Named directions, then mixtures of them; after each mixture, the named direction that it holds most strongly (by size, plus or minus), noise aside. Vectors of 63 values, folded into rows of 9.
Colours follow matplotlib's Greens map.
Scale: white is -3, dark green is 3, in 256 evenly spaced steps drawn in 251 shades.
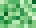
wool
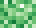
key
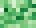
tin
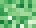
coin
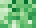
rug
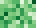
wool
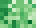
rug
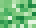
coin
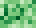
wool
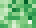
rug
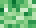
tin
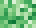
key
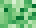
tin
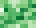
tin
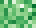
key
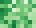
rug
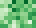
rug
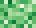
key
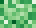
key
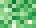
rug
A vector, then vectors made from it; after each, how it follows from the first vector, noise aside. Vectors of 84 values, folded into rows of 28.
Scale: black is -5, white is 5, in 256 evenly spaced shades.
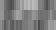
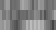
wrapped around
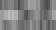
wrapped around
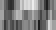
scaled up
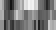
scaled up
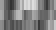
scaled up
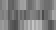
wrapped around
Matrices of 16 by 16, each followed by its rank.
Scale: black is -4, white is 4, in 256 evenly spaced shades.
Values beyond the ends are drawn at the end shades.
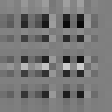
one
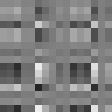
one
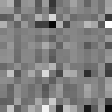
two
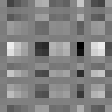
one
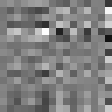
two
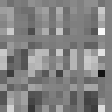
two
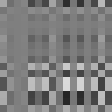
one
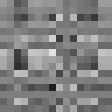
two
